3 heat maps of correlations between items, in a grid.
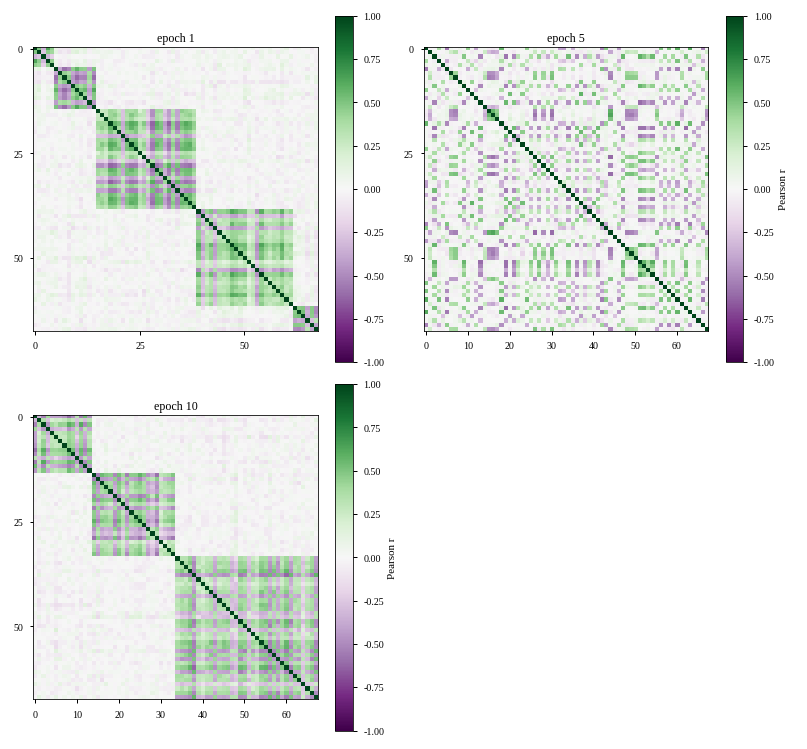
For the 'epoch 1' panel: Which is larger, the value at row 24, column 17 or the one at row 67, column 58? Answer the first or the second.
the first
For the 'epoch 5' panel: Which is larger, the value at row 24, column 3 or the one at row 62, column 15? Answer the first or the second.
the first
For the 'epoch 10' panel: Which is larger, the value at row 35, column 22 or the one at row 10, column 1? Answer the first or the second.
the first
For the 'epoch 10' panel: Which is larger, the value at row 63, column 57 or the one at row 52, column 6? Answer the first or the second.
the first
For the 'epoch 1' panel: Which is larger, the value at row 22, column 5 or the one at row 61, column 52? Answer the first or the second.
the second
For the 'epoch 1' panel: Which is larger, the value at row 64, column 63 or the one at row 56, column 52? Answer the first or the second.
the first
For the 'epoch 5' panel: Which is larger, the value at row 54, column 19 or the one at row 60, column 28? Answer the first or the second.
the second
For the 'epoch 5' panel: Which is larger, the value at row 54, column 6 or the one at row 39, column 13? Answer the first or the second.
the first
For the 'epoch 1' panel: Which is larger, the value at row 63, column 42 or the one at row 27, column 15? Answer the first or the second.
the first
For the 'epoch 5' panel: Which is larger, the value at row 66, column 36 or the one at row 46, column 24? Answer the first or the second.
the first
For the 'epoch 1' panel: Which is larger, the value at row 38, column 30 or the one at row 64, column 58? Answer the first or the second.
the first
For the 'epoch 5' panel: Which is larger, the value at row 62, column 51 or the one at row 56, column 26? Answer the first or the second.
the first
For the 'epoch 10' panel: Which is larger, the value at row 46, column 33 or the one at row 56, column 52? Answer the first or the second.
the first
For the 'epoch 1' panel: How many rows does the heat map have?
68
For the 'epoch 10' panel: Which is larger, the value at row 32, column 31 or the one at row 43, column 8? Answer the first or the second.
the first
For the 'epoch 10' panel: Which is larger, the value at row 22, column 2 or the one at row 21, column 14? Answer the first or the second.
the second
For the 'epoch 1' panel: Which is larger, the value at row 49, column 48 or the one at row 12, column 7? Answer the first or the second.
the first
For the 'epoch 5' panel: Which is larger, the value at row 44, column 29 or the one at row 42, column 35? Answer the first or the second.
the second
